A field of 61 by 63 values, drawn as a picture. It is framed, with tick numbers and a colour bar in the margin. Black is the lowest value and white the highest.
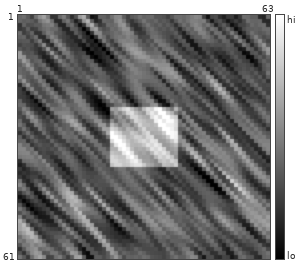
Streaks slant down to the right. The centre is the ninth with the highest average. Overall the values sit about 40% of the way up the scale. In the centre lies a patch that is higher than the rest.
